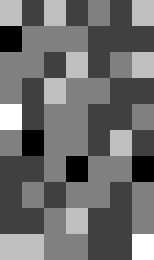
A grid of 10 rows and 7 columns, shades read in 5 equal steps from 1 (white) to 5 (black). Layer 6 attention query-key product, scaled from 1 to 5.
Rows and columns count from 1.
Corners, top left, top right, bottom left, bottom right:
2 2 2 1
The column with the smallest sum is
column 3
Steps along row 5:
up down same up same down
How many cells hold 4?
27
